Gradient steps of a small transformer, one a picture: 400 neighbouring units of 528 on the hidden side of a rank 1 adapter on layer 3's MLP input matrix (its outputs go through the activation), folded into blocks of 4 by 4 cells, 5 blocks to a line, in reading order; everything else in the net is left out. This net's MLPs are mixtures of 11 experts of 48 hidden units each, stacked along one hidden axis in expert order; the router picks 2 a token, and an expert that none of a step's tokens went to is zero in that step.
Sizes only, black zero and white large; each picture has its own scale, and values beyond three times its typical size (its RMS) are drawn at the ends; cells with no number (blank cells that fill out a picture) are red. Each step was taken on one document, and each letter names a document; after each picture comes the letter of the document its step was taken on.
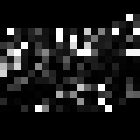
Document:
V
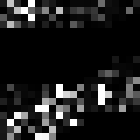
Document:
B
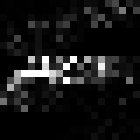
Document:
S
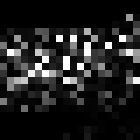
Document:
V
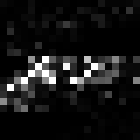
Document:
S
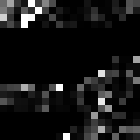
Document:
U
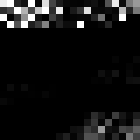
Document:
U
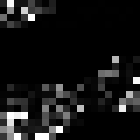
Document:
B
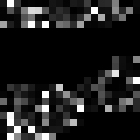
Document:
B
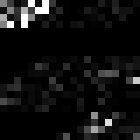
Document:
U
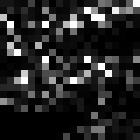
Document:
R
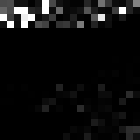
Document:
U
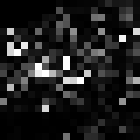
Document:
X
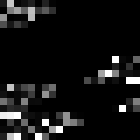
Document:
B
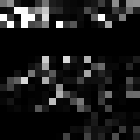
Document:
U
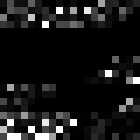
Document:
B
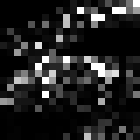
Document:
R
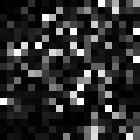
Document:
X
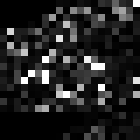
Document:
X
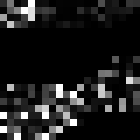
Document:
B
